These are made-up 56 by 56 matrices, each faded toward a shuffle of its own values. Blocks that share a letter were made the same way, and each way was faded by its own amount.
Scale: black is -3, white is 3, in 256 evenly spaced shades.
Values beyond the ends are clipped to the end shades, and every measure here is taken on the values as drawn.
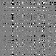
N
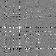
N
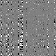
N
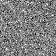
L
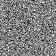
L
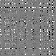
N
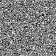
L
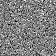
L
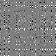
N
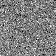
L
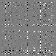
N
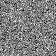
L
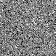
L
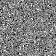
L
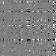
N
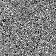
L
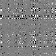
N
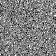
L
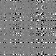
N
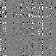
N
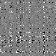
N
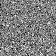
L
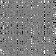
N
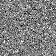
L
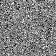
L
